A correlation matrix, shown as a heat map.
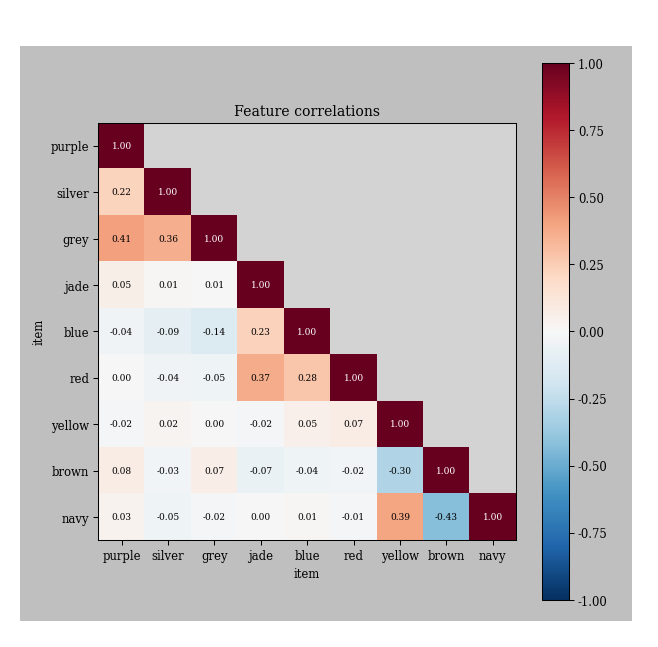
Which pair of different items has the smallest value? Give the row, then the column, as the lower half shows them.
navy, brown
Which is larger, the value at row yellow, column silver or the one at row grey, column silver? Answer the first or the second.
the second
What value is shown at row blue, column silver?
-0.09
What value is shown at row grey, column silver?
0.36
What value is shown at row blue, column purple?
-0.04
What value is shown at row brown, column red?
-0.02
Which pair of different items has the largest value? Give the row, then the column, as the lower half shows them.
grey, purple
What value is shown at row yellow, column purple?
-0.02
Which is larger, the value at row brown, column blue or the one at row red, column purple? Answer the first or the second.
the second
